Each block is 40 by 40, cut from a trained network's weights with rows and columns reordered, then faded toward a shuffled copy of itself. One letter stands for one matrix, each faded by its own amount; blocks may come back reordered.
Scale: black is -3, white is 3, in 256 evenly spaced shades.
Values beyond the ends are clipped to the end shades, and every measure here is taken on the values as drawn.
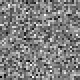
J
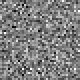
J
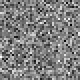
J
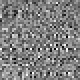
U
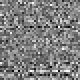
U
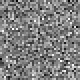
J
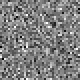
J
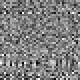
U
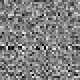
U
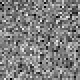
J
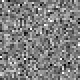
J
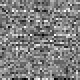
U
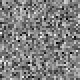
J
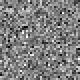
J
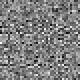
U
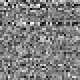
U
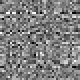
U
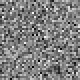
J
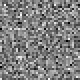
U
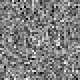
J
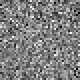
J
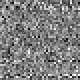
U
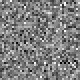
J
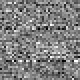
U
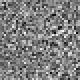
U
